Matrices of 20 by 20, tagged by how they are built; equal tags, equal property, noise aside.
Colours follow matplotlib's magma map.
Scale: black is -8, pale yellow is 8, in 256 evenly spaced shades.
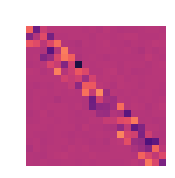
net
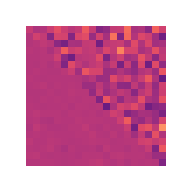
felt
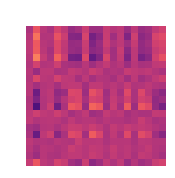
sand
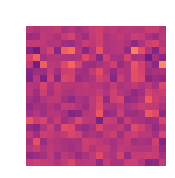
sand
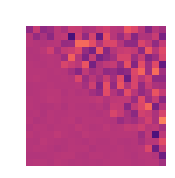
felt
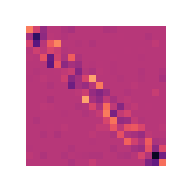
net
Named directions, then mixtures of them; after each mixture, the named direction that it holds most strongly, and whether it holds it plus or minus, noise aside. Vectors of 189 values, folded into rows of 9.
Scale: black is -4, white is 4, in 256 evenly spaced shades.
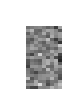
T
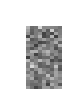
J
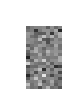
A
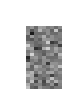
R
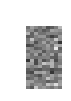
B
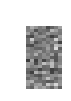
B, plus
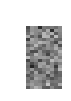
J, minus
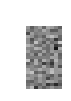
B, minus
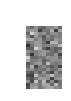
R, minus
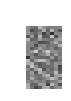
J, plus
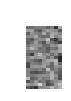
T, plus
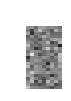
R, plus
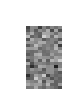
J, minus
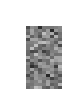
J, minus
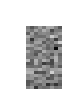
B, minus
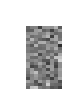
T, minus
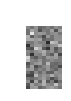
R, minus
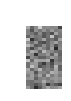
J, plus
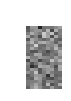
J, minus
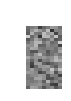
J, minus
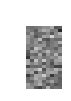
A, plus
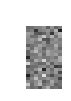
A, plus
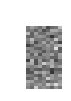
B, plus
